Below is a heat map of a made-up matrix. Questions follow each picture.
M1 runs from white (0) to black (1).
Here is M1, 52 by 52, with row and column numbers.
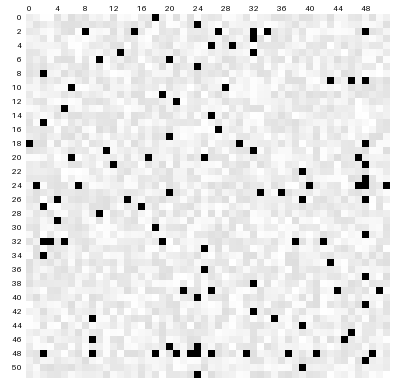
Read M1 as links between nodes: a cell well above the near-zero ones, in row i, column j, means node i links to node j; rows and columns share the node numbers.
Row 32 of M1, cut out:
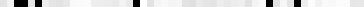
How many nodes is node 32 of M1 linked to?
6
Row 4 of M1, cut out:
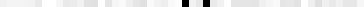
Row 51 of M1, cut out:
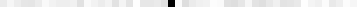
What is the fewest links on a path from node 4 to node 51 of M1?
4
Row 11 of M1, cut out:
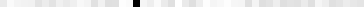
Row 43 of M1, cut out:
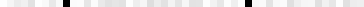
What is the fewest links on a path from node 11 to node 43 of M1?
6
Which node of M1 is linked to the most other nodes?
node 48
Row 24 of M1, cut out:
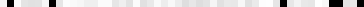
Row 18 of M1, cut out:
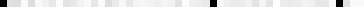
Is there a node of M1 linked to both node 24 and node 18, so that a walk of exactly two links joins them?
yes
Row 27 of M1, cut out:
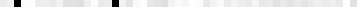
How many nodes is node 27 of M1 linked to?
2
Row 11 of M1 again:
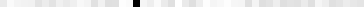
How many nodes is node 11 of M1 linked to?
1
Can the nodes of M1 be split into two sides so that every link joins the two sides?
yes
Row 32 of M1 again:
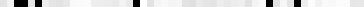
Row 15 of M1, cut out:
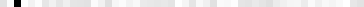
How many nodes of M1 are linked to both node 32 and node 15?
1
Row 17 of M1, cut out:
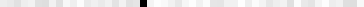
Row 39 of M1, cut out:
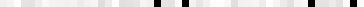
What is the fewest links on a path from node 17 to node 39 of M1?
6
